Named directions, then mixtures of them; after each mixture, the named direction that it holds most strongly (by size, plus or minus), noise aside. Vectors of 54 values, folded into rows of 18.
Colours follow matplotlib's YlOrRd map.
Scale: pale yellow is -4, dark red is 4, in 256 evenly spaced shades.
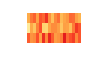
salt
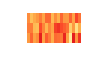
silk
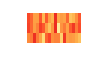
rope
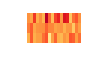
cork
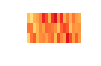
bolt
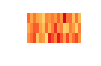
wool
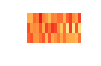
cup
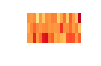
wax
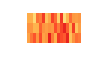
cork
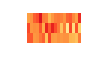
cup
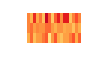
cork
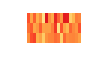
rope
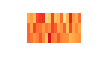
cork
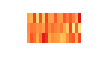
wax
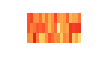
rope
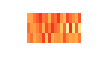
cup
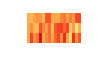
silk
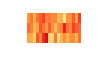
wool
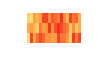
silk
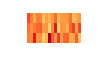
rope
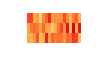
cup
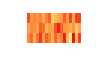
silk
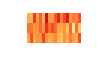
cork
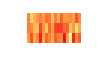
silk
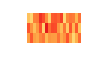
cup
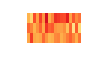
cork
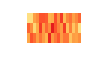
cup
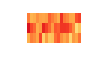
salt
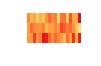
wax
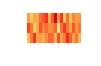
bolt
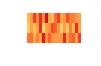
salt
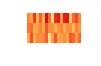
cork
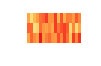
silk
